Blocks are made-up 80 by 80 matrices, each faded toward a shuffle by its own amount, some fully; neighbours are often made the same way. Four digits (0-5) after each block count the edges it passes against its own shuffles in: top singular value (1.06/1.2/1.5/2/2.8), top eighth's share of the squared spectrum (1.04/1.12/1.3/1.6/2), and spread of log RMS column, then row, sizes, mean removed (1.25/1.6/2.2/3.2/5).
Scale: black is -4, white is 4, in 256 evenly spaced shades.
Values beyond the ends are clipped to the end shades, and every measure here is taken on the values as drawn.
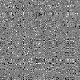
4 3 2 2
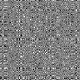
5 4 3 3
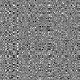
5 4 3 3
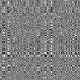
5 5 3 3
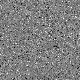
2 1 0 0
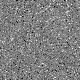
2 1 0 0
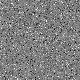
0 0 0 0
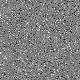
2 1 0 0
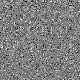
4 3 1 1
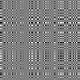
5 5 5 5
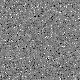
1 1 0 0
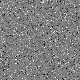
0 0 0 0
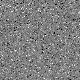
1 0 0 0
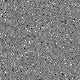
2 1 0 0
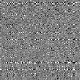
4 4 2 3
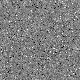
1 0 0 0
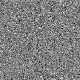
0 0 1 0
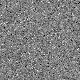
0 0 0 0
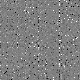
3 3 2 0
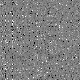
4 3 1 1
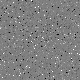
0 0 0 0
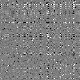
4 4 2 3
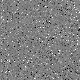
2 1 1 0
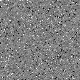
2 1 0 0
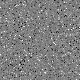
0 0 0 0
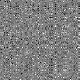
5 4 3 2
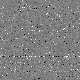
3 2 0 1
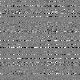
3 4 2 4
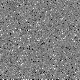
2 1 0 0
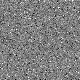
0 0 0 0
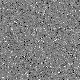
1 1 0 0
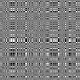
5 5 4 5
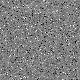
1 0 0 0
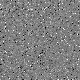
2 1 0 0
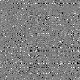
4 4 2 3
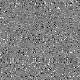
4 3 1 2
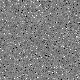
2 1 0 0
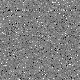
3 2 0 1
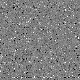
3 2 1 1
